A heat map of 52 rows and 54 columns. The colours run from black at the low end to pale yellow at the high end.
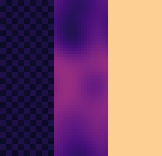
The table splits into one row of 3 panels. Panel 1,1: very low, checkered, faint in contrast. Panel 1,2: low, smooth. Panel 1,3: very high, flat.
